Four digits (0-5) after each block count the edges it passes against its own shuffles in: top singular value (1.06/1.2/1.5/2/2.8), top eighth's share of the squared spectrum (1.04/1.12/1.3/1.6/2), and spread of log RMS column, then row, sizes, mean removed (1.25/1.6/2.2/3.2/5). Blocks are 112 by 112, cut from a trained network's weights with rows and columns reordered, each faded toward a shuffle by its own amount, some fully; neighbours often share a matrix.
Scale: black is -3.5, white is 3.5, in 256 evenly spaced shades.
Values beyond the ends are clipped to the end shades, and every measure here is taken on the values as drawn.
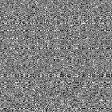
5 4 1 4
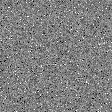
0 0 0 0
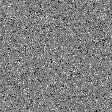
1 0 0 0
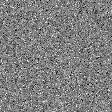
0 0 0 0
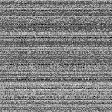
5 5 2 4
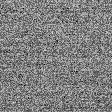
2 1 0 0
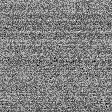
3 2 0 1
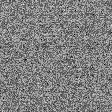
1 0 0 0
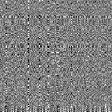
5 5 3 3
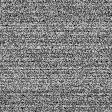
4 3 0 2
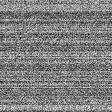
5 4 1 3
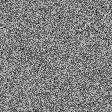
0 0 0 0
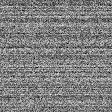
4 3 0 2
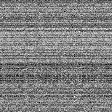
5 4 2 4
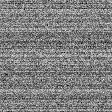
4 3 0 2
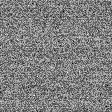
2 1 0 0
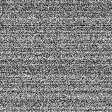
4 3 0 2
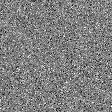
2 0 0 0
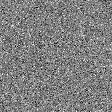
2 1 0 0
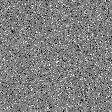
0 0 0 0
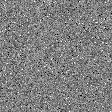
0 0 0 0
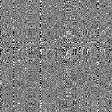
4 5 3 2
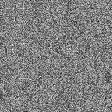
3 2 0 0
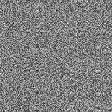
4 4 1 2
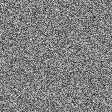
1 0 0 0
